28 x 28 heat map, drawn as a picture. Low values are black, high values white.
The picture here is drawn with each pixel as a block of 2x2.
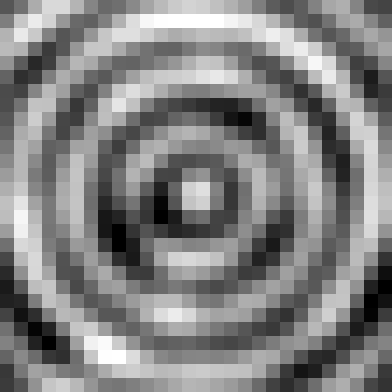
Ninth with the lowest average: bottom right. Grain: blotchy. Rings: centred on the centre. Ninth with the highest average: top middle.
